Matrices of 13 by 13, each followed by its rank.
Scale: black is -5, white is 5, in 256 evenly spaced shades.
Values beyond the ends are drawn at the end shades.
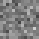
full rank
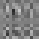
two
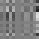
one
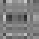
one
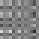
one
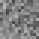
full rank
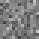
full rank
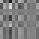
one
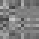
two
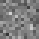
full rank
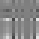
one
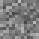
full rank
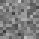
full rank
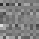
two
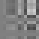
one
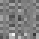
two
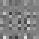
two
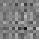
two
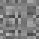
two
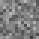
full rank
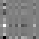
one
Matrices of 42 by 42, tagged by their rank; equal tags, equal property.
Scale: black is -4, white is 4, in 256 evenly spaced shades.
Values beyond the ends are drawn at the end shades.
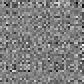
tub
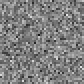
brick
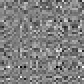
tub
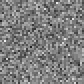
brick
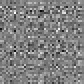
tub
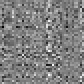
tub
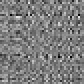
tub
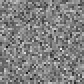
brick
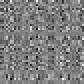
tub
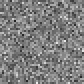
brick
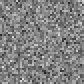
brick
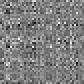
tub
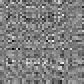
tub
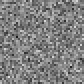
brick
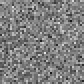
brick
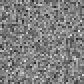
brick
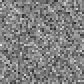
brick
